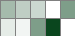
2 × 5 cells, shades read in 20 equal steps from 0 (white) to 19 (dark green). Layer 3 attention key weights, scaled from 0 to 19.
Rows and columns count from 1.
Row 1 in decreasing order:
10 7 5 4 0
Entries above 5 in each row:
2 2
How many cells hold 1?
1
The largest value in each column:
7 5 10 19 10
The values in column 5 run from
0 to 10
